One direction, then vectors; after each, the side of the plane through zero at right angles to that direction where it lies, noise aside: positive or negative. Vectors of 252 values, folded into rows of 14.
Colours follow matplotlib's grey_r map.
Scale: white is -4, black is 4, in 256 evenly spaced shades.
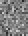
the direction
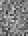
positive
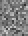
negative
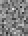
positive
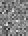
positive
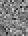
positive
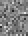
negative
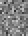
positive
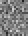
positive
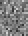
negative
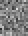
negative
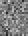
positive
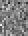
negative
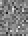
positive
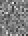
negative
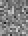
positive
